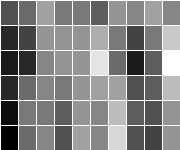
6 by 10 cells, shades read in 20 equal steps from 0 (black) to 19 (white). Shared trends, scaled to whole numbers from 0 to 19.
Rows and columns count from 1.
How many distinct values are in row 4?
9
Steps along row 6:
up up down up down up down down up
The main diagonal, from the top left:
6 5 10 9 11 10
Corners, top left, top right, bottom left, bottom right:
6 10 0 11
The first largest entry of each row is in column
3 10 10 10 7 7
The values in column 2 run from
3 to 9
